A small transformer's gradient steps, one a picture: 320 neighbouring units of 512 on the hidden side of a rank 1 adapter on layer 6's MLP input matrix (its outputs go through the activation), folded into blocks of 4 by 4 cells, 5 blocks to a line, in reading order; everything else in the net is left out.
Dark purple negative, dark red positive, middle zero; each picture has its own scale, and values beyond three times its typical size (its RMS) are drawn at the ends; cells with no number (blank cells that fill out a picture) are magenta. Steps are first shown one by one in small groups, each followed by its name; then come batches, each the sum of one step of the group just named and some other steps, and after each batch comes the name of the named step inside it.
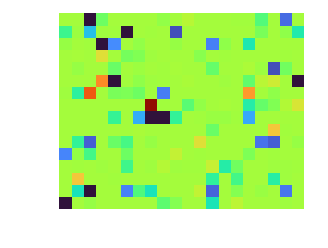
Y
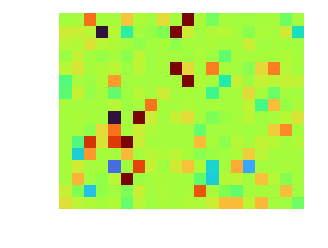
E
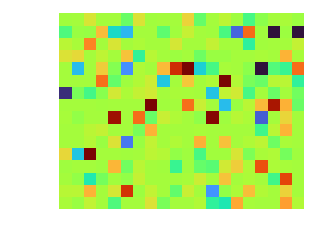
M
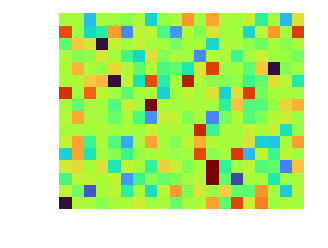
Y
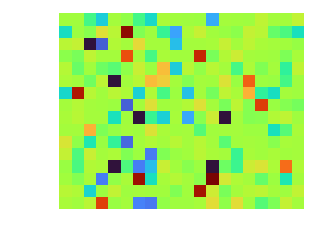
M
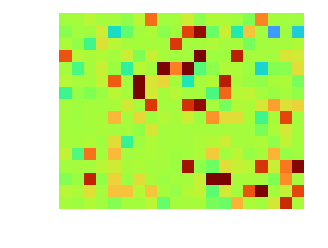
M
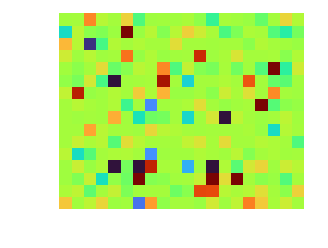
M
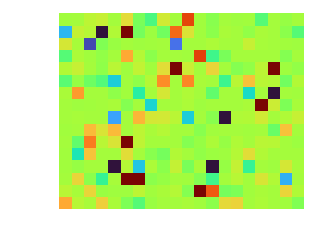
E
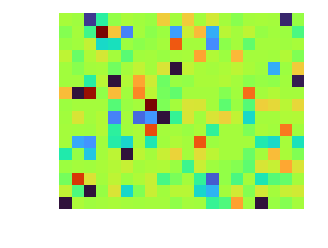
Y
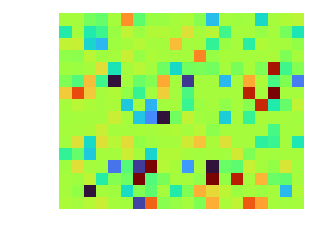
Y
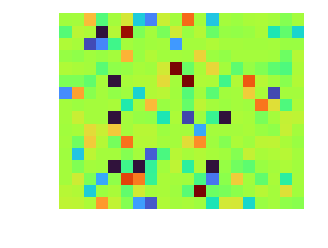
E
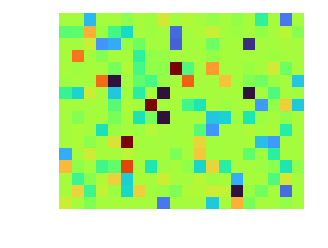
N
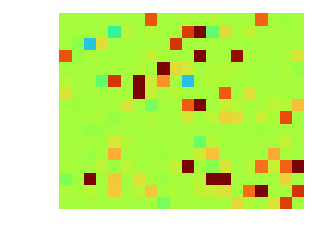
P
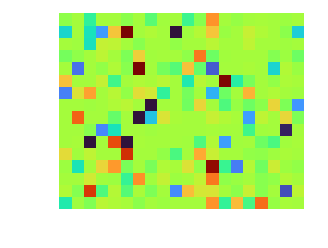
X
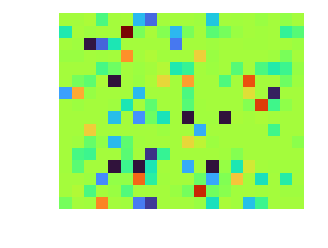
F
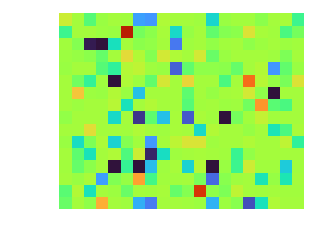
F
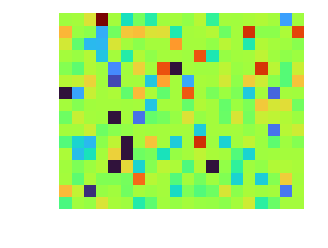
X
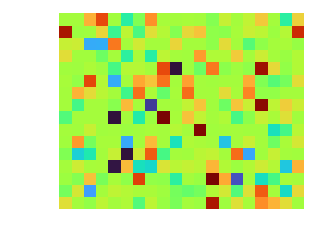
P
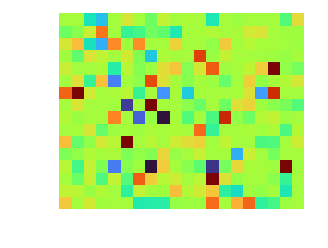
N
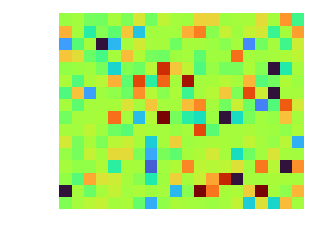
P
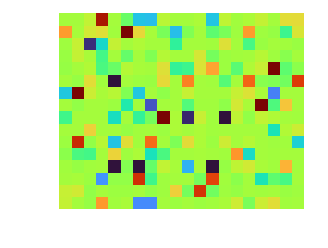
F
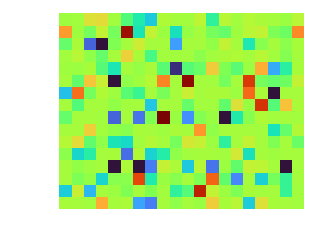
F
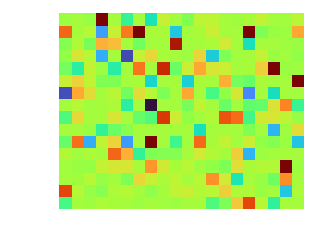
X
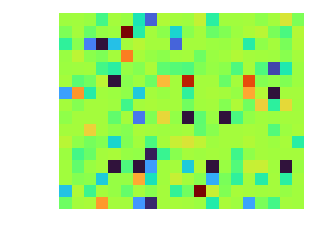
F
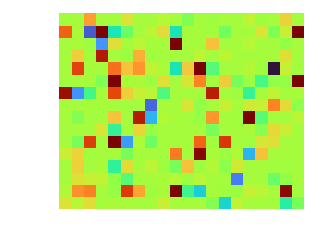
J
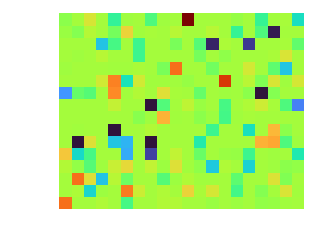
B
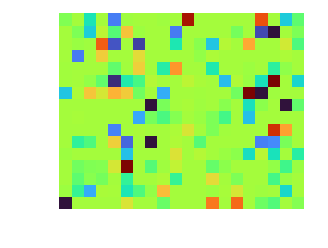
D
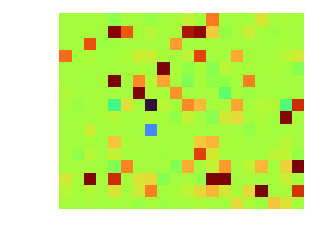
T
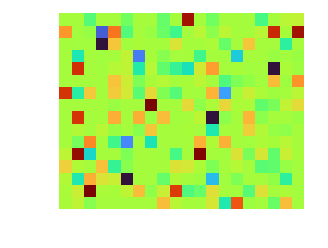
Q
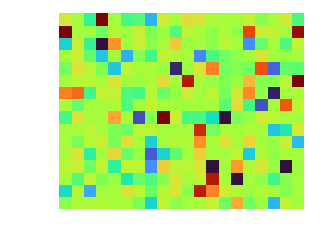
Q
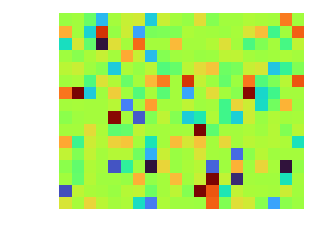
J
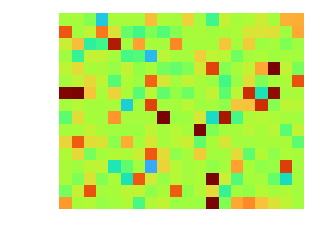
Q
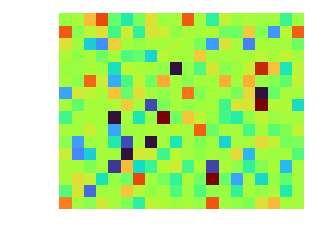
B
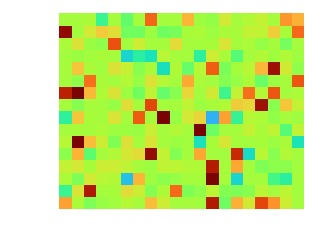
Q
